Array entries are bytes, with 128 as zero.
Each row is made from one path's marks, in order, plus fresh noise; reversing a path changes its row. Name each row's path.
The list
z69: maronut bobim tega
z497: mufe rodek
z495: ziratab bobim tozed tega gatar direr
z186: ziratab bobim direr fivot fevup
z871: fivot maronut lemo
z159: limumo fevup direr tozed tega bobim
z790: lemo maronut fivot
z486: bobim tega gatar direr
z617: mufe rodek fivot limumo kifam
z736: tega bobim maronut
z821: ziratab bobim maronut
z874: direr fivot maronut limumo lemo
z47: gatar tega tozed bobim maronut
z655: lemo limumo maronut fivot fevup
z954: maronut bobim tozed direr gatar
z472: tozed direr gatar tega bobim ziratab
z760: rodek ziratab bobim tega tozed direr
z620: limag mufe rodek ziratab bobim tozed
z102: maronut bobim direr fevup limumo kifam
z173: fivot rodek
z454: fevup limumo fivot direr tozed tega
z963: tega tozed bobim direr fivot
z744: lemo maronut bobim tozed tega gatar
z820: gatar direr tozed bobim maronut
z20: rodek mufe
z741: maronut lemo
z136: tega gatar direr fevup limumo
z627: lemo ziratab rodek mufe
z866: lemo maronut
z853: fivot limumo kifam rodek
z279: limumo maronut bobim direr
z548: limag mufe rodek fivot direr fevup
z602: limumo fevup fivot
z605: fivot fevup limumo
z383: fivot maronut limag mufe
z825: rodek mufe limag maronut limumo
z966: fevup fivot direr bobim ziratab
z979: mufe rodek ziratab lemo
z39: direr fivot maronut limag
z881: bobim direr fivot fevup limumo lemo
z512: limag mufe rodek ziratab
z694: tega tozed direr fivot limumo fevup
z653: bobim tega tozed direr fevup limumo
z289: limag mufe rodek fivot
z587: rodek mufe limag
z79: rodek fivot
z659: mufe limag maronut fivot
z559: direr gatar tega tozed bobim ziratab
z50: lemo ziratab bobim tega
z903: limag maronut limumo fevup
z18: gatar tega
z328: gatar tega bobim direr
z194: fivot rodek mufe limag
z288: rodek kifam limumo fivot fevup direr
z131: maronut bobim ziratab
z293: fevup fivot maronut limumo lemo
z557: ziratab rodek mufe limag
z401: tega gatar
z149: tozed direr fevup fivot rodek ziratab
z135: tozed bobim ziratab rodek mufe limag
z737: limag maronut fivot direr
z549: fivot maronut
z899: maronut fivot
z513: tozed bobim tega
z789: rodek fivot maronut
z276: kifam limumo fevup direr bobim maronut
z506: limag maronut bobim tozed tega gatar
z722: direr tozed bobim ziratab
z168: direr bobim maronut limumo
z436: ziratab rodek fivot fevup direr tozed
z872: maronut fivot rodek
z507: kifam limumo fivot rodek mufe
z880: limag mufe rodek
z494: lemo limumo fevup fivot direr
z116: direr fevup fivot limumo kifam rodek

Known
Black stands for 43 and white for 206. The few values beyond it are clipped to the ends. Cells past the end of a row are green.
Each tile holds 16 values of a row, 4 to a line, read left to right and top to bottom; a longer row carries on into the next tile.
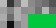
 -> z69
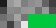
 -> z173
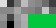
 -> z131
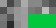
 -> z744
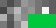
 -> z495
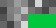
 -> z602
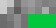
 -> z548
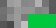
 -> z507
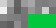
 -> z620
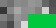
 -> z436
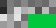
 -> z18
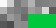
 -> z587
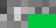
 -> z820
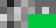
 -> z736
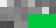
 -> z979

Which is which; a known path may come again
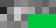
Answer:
z559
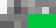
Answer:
z512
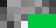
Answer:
z173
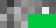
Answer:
z495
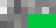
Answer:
z620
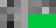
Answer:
z744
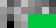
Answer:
z131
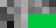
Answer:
z790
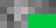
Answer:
z39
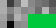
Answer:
z69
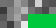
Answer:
z602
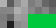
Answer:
z102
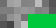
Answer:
z507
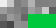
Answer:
z587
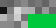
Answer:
z136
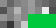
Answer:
z760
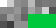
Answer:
z20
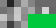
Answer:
z736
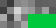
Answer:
z722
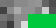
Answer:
z436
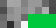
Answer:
z79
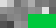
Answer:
z979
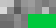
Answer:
z548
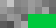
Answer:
z617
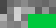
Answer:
z820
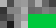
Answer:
z655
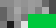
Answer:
z789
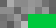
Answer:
z194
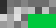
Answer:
z18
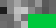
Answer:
z116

